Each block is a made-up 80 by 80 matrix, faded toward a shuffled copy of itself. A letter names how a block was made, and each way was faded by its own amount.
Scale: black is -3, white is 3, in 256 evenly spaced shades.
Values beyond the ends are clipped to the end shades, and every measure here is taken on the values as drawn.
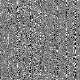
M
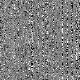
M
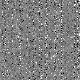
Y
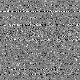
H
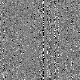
M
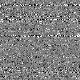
H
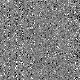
Y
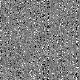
Y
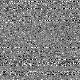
H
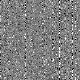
M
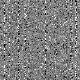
M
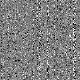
M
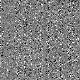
Y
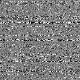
H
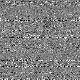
H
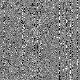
M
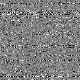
H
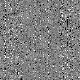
Y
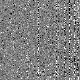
M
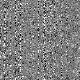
M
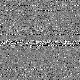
H
